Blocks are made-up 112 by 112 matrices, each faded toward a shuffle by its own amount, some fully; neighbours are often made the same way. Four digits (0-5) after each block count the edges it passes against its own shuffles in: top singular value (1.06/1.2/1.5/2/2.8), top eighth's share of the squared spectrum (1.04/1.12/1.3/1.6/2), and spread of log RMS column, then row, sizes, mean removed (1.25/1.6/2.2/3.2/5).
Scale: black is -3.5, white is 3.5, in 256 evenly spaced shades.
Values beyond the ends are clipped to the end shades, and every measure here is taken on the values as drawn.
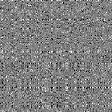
5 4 2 3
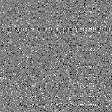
4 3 2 2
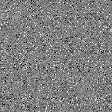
4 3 1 2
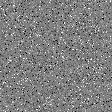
0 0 0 0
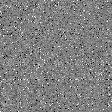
3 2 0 1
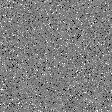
0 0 0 0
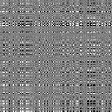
5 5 4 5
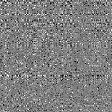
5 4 2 3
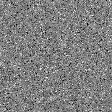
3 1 0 0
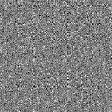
4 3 2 2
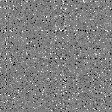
4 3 2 2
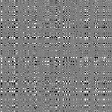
5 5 4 4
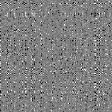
5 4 3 2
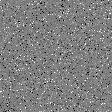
0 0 0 0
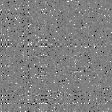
4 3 2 2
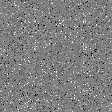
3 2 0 0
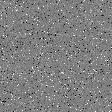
1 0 0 0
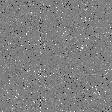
2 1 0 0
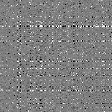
5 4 3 3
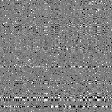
5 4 2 3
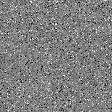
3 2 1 0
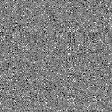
4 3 2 2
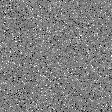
0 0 0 0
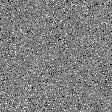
2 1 0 0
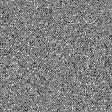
1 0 0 1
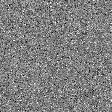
0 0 0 0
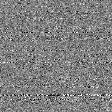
2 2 0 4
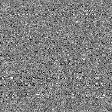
1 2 0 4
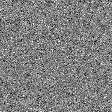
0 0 0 1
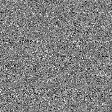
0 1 0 3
